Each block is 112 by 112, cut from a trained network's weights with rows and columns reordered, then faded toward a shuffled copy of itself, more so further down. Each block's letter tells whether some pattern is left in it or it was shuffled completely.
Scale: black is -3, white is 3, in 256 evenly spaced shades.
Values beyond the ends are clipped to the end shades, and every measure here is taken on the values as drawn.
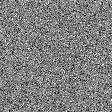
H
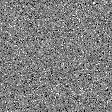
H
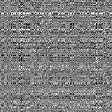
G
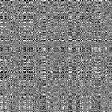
G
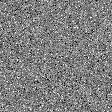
H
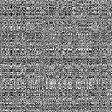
G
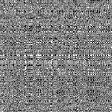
G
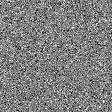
H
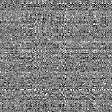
G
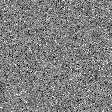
H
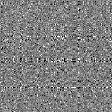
G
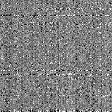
G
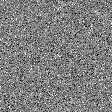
H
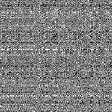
G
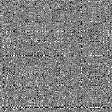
G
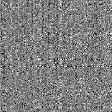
G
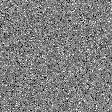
H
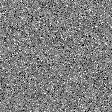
H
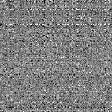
G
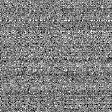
G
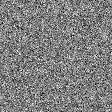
H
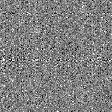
G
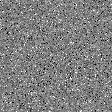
H
